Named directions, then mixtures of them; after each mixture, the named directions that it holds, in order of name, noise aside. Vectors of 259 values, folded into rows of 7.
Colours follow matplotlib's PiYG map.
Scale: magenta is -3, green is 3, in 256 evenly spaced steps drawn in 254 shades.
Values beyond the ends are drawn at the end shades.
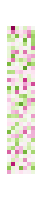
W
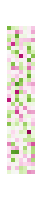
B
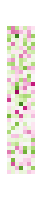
B, W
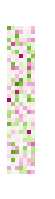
B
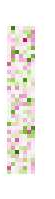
B, W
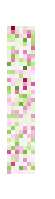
W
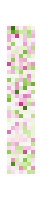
B, W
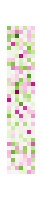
B, W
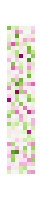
B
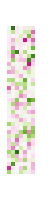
B, W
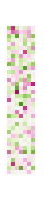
B, W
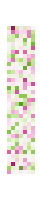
W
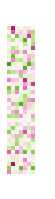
W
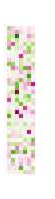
B, W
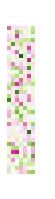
B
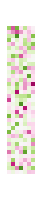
B, W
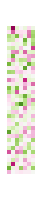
W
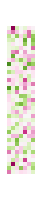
W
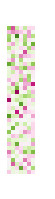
B, W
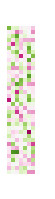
B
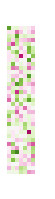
B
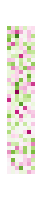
B, W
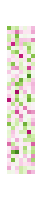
B
